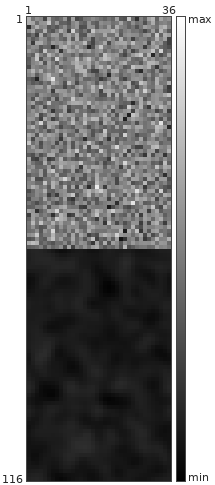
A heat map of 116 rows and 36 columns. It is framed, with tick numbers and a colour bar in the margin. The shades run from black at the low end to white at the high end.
The table splits into 2 rows of 1 panel. Panel 1,1: middling, fine-grained, strong in contrast. Panel 2,1: very low, blotchy, faint in contrast.
